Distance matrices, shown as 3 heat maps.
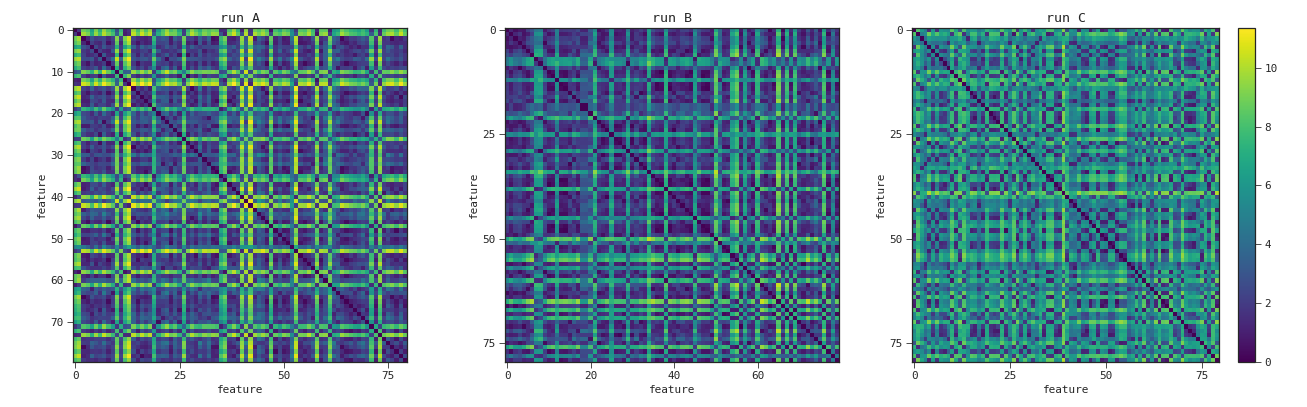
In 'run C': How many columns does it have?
80
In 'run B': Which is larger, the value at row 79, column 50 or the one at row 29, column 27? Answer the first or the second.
the first
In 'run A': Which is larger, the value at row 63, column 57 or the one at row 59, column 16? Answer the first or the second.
the first
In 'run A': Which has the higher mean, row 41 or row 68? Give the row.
41
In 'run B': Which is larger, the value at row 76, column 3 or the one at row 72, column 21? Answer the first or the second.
the second
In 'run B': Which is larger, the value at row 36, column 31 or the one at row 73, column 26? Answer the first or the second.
the first
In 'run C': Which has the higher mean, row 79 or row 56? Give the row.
79
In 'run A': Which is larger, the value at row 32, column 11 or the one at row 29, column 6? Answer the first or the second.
the first
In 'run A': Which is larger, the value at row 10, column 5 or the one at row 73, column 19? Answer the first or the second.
the first
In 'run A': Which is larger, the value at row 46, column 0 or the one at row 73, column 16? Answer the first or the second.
the second
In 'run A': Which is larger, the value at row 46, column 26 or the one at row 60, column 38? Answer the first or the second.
the first
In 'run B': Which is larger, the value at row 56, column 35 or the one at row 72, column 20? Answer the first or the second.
the second
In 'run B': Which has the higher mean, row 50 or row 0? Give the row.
50
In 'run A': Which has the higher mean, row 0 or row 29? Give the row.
0
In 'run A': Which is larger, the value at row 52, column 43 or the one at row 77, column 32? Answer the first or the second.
the first
